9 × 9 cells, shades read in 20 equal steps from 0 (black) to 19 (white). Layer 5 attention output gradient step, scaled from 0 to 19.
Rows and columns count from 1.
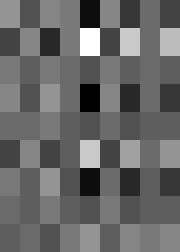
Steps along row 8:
down up down down up down up same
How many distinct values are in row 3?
4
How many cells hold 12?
1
